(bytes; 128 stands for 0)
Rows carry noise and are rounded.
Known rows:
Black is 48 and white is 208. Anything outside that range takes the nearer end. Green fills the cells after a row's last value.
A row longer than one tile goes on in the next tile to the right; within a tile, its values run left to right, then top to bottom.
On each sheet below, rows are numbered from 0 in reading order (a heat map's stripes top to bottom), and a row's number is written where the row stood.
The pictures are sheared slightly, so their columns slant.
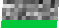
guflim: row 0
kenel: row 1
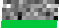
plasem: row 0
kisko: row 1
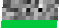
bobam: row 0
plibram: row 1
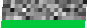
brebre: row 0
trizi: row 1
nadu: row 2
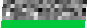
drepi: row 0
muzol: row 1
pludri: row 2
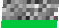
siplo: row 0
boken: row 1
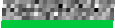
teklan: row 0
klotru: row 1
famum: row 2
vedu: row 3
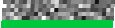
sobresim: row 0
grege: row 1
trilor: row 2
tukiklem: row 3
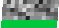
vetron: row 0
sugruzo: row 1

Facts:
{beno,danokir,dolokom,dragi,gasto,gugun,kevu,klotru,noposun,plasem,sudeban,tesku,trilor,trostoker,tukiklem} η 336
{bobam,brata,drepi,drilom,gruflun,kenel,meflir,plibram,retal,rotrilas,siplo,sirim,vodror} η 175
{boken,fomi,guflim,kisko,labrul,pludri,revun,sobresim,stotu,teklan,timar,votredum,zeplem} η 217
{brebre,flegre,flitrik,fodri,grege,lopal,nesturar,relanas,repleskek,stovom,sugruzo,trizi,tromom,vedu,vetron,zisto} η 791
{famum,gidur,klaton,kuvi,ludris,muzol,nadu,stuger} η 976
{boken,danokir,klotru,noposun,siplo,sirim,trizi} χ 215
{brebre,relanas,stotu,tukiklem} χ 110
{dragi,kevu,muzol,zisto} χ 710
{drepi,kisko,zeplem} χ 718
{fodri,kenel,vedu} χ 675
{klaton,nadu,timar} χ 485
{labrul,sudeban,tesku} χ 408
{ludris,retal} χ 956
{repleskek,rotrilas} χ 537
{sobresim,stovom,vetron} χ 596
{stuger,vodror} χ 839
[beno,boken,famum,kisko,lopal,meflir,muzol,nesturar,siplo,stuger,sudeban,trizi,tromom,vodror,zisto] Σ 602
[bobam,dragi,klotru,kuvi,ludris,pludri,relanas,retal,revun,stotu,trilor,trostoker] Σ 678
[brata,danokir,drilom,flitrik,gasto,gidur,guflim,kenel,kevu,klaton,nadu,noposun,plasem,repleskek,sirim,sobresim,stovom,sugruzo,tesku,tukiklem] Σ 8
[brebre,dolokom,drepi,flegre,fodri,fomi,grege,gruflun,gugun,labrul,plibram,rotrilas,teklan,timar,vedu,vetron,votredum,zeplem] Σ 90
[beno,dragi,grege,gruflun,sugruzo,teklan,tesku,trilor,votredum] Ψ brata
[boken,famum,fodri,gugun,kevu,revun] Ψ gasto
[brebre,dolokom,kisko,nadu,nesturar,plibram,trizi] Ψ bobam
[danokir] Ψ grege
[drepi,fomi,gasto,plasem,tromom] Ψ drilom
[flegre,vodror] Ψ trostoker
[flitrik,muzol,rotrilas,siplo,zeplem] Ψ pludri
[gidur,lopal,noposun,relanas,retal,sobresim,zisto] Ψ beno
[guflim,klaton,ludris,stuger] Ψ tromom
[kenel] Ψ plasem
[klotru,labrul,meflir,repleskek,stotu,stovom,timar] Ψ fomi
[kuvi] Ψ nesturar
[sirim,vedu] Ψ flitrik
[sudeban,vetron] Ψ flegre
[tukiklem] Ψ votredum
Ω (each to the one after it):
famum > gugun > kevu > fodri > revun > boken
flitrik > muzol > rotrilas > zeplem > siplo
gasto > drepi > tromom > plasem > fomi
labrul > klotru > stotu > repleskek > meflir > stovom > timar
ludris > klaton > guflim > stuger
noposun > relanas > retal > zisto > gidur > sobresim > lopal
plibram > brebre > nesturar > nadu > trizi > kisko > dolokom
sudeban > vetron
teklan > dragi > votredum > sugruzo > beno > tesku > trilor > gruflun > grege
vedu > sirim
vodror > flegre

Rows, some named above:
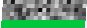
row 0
brata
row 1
lopal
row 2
gidur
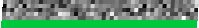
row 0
famum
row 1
klaton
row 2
retal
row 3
klotru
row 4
flegre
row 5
famum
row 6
grege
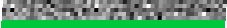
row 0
fodri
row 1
repleskek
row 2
trostoker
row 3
vedu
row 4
gasto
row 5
plasem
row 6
klaton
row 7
muzol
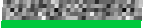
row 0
gruflun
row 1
beno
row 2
zeplem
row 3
klaton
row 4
lopal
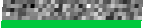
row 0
klaton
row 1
vodror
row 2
drilom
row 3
sobresim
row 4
gasto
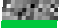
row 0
ludris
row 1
rotrilas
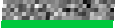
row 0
noposun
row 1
tromom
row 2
nadu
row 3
kuvi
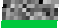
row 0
rotrilas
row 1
votredum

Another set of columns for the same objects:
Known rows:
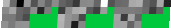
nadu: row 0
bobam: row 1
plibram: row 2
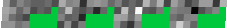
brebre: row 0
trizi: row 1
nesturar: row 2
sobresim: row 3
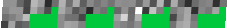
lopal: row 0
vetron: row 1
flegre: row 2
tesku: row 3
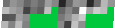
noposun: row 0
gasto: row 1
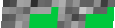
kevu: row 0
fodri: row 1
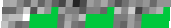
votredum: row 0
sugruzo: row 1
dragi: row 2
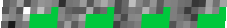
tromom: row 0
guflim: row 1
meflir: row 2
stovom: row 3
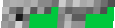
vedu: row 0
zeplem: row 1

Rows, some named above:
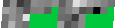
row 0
sugruzo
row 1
vodror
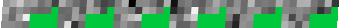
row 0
teklan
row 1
gruflun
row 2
gidur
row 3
drilom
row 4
famum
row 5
plibram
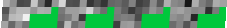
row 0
beno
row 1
dolokom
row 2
stovom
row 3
kuvi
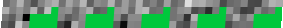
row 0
klotru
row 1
famum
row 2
famum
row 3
vodror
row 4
repleskek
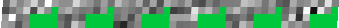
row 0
pludri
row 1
sudeban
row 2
stuger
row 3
fomi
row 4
sudeban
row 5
flitrik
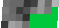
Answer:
stovom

